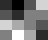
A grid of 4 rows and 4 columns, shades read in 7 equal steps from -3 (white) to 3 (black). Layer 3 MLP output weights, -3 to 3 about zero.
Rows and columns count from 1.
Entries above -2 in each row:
3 4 3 3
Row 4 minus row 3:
2 -2 -1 1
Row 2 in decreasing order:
2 1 0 0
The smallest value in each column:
-2 -3 -1 -2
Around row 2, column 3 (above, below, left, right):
1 0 2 0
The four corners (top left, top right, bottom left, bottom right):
2 -2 0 2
